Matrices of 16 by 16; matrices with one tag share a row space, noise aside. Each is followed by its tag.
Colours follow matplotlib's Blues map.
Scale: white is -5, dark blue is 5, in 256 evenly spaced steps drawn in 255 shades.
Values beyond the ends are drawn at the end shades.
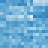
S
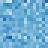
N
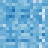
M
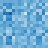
N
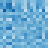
N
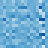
M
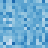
N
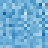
N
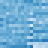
S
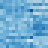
S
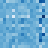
M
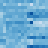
S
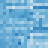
S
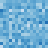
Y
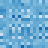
Y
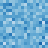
N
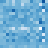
M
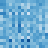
Y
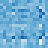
M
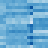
S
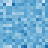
N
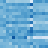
S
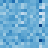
M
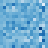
M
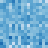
Y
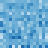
Y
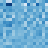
N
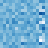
M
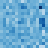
M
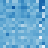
M
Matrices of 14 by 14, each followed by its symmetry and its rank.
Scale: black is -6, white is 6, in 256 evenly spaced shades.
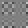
symmetric, rank one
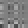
neither, rank one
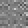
neither, rank three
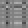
neither, rank one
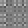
symmetric, rank one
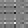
neither, rank one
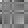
symmetric, rank one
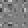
antisymmetric, rank two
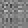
antisymmetric, rank two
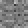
neither, rank three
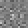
neither, rank three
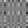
neither, rank one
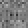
neither, rank three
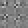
antisymmetric, rank two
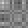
symmetric, rank one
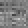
neither, rank three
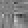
antisymmetric, rank two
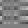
neither, rank one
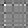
symmetric, rank one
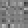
antisymmetric, rank two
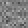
neither, rank three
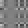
neither, rank one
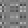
neither, rank one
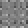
antisymmetric, rank two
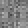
neither, rank three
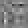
antisymmetric, rank two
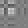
symmetric, rank one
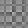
symmetric, rank one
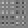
symmetric, rank one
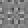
antisymmetric, rank two
